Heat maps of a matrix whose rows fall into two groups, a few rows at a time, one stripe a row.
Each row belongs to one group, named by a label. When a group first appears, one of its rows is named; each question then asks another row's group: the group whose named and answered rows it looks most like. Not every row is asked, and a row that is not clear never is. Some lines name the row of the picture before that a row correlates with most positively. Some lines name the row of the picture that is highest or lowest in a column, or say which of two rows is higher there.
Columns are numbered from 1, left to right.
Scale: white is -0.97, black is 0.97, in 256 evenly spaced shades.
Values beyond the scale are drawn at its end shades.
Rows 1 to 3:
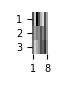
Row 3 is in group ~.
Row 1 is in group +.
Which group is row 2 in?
~
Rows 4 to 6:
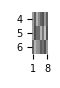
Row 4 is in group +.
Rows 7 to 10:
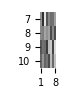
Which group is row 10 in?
~
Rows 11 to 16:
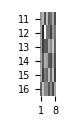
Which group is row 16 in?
~
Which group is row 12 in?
+
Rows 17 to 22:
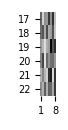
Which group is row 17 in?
~
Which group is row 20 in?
+
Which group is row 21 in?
+
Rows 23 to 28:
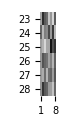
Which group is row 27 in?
+
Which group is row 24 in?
~
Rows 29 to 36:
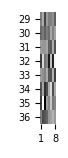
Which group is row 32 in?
~
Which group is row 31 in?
+
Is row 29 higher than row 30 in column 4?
No
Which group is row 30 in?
~
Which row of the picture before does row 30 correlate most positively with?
24
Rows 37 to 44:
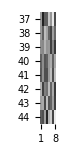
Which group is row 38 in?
+
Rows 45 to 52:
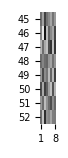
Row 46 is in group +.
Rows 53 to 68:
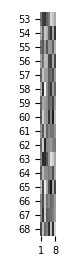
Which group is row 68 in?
~
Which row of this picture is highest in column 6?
65
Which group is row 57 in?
~
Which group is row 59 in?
~
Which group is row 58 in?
+
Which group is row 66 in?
+
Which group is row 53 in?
~
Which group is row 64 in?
~
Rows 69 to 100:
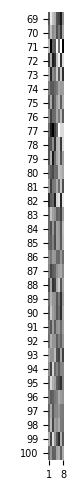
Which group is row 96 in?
~
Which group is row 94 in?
+
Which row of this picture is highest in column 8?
71
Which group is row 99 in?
+
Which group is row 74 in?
~
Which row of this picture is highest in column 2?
71
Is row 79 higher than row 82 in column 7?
No
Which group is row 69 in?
~
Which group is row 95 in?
~
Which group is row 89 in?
~
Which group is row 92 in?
~
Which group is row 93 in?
+
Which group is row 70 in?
~
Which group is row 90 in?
~
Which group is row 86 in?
+
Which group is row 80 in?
~
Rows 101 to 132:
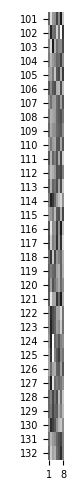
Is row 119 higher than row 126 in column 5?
No
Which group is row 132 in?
~
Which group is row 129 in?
~
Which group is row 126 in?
+
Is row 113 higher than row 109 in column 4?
Yes
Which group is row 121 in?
~
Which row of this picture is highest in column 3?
103
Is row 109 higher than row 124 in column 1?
Yes
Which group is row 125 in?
+
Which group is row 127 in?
+
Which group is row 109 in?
~
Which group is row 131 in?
~
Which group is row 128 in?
~
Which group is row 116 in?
~
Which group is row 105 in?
+
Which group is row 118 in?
+
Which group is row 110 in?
+
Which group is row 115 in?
+
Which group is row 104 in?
~
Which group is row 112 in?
~
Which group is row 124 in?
+
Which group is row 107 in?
+
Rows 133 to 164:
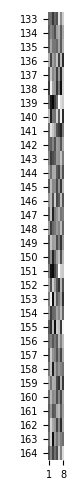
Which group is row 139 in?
~
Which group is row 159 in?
+
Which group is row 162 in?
~
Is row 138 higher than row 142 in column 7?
Yes
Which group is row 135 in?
~
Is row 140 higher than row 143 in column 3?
No
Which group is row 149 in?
~
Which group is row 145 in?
~
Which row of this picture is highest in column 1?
138
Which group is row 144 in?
+
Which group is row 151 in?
~
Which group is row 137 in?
~
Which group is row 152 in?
+
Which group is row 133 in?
~
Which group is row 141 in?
~
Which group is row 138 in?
~
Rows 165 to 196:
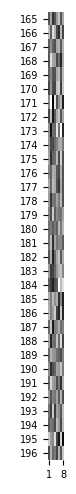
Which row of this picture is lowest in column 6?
184
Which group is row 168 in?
~
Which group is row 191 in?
~
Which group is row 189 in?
~
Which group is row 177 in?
+
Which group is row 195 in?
+
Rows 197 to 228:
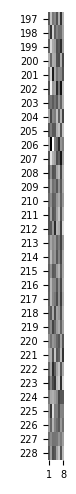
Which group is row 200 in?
+
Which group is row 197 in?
~
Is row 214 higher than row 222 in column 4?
No
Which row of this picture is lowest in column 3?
206
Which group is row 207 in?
~
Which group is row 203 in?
~
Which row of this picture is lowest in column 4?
221
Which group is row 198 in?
+
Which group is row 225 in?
+
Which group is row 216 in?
~
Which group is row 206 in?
+
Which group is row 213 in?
~
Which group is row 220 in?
+
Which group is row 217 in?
~
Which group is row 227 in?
~
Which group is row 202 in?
~
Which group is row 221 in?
+
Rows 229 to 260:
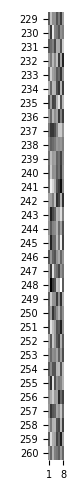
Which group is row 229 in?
~
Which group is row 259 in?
~
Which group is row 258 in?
+
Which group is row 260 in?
+
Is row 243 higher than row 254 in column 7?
No
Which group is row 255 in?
+
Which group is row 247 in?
+
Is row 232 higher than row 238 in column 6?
Yes
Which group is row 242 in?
+
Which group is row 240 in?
~
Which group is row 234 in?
+
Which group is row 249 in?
~
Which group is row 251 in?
~
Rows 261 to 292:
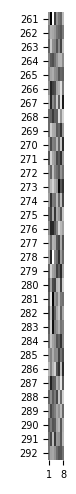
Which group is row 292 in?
~
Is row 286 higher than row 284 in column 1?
No
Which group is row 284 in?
~
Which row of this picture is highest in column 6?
273
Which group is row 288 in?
~
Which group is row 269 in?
~
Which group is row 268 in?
~
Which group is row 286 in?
+
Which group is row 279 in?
~
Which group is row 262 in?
~
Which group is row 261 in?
+
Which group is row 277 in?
+
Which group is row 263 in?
~
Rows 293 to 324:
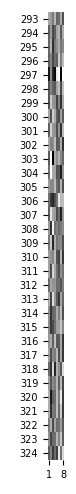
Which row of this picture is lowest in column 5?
297
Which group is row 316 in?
+
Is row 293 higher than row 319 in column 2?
No
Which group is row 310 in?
+
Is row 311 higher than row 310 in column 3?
No
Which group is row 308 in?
+
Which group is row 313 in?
+
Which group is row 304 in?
~
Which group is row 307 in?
~
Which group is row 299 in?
~
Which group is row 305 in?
+
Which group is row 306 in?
~
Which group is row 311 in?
+
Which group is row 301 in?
~
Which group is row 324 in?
~
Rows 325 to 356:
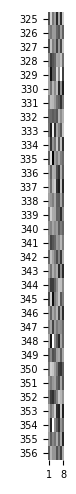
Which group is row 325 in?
~
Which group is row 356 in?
~
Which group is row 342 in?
~
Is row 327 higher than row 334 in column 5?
Yes
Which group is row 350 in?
~
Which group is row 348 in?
+
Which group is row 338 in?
+
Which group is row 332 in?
~
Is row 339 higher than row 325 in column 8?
Yes
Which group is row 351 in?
+
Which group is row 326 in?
+
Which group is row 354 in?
+
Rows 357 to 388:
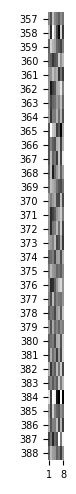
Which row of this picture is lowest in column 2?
365
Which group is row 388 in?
~
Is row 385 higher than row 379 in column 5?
Yes
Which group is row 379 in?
+
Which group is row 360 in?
~
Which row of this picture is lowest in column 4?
384
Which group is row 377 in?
+
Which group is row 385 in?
+
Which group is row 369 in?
~
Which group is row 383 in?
~
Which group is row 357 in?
+
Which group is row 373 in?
+
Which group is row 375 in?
~
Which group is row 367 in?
~
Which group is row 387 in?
~
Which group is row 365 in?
~
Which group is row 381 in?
~
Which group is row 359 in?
~
